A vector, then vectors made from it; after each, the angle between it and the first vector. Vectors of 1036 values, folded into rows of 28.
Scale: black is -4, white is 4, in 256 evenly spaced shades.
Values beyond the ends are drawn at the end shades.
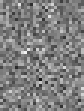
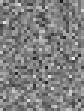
partly aligned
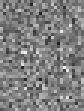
partly aligned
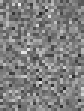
nearly parallel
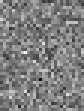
partly aligned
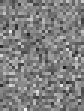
partly opposed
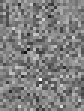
nearly opposite
